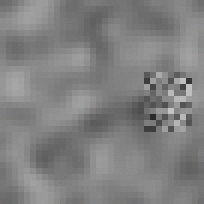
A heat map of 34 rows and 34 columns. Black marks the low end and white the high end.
Odd patch: rougher, in the middle right. Slope: none. Grain: blotchy. Mirror symmetry: none. Roughest part: middle right.
